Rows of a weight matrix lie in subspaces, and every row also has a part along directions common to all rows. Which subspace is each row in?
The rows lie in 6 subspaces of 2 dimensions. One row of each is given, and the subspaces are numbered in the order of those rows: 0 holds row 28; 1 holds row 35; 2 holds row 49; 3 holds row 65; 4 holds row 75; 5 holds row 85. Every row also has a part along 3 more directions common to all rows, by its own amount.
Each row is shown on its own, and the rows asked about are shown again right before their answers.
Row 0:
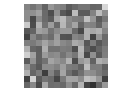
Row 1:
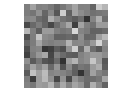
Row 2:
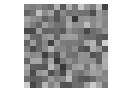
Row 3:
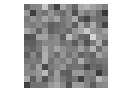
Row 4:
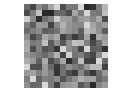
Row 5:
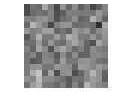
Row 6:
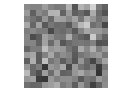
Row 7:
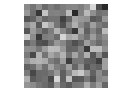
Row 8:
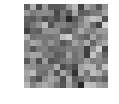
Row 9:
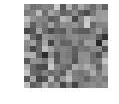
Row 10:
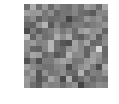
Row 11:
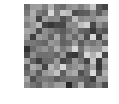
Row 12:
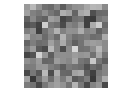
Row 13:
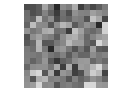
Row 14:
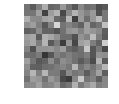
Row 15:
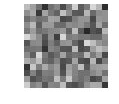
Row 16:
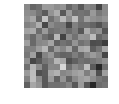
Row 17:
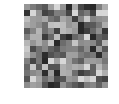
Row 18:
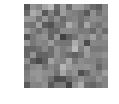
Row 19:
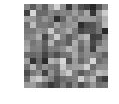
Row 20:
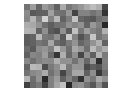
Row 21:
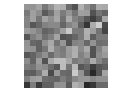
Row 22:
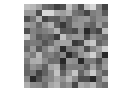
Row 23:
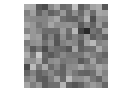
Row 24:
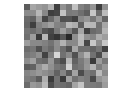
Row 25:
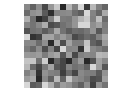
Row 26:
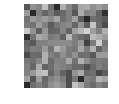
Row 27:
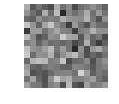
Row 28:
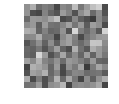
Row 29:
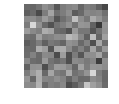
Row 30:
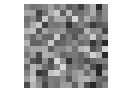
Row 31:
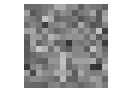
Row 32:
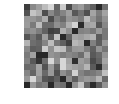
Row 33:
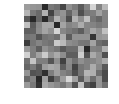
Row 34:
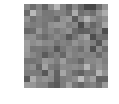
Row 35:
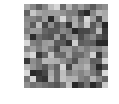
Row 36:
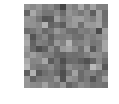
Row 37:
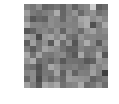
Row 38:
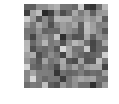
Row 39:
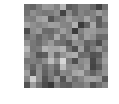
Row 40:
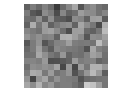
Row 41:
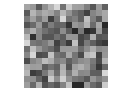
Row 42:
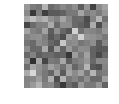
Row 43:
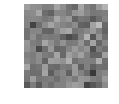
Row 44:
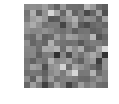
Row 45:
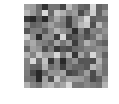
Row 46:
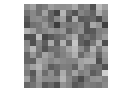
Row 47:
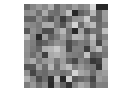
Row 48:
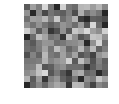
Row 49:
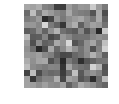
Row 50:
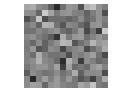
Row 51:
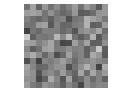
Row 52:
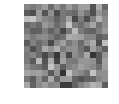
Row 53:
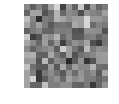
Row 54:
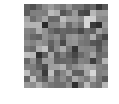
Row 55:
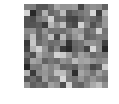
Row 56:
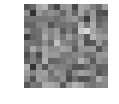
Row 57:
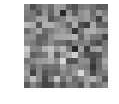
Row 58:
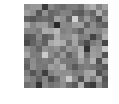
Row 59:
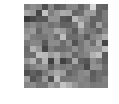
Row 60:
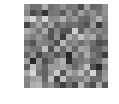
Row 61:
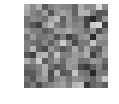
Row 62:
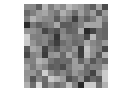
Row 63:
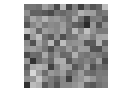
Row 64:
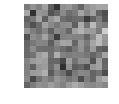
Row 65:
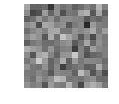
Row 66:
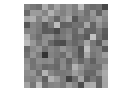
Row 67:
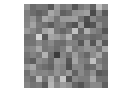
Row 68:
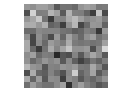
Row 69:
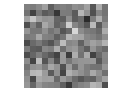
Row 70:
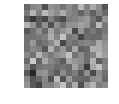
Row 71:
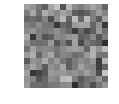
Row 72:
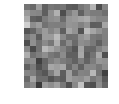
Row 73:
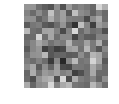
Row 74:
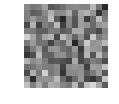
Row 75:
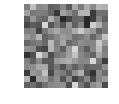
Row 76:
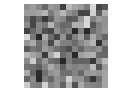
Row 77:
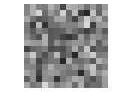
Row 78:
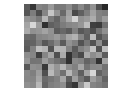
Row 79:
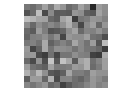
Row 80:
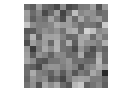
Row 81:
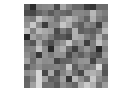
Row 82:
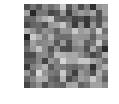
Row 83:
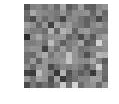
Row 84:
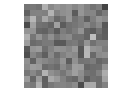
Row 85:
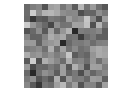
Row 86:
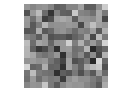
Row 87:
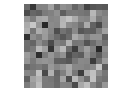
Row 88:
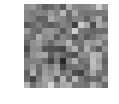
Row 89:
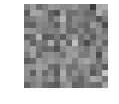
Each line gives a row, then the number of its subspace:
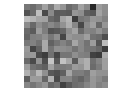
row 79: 5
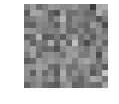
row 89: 1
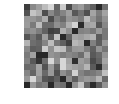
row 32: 3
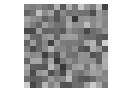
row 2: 5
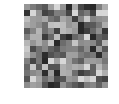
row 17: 0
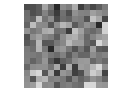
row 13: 4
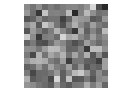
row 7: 3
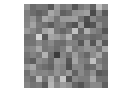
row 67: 3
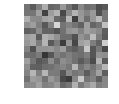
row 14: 1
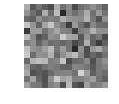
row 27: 3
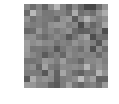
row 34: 0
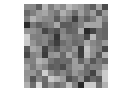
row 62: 1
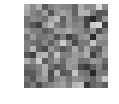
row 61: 4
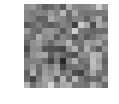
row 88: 3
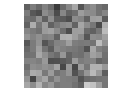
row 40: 4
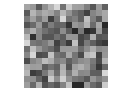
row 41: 1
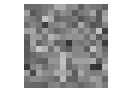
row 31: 2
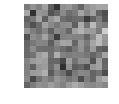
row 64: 0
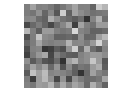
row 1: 3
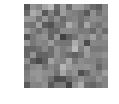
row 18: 3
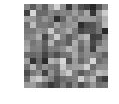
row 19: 0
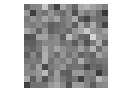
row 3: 0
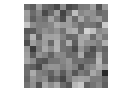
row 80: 1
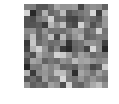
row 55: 2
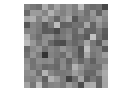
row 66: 1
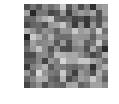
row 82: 2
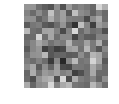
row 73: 3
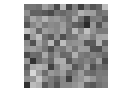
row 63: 5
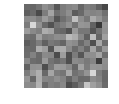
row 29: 4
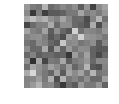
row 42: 5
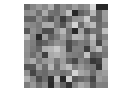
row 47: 3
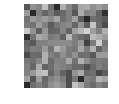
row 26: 0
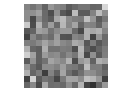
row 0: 1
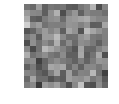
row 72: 1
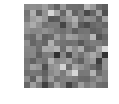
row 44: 2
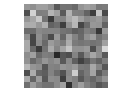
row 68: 2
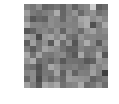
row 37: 1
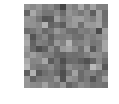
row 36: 2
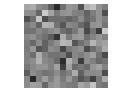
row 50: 2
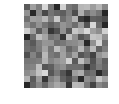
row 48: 0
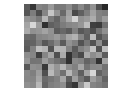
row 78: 4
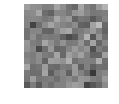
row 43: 4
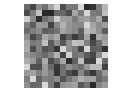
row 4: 2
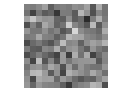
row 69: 5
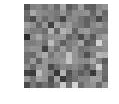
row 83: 5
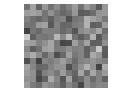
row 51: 4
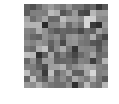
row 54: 4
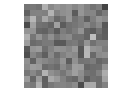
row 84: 1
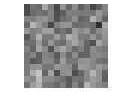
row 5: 4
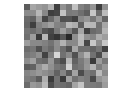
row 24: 3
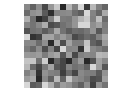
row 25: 2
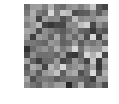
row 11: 3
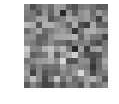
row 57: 3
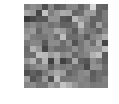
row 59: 5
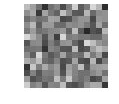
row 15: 0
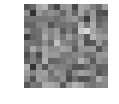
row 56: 0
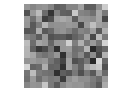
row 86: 2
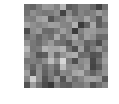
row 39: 3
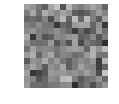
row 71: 1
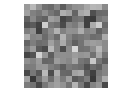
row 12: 4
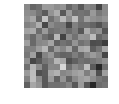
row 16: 5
